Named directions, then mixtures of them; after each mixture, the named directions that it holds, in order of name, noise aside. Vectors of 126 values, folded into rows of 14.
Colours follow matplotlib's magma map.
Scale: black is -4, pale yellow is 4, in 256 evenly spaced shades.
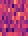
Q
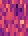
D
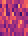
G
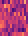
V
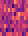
Q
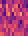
G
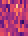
D, V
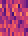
G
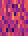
G, Q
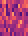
G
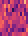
G, V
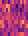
D, V
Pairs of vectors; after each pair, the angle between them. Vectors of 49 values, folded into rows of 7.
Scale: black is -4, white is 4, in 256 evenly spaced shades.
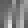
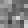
partly opposed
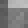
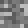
orthogonal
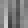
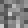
partly opposed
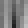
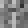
partly opposed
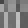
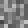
orthogonal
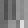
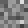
orthogonal
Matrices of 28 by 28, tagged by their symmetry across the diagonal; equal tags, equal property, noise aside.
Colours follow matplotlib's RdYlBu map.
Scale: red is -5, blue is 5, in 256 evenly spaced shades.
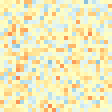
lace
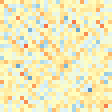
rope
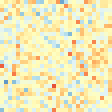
lace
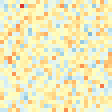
lace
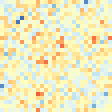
rope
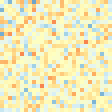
rope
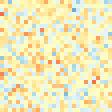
lace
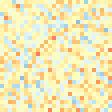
rope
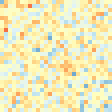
rope
